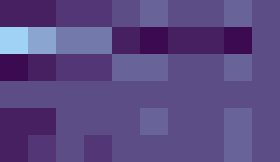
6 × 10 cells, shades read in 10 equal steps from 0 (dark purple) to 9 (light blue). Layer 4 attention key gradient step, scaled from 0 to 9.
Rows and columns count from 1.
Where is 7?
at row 2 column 2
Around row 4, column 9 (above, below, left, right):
4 4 3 3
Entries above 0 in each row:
10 8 9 10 10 10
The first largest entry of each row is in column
6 1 5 1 6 9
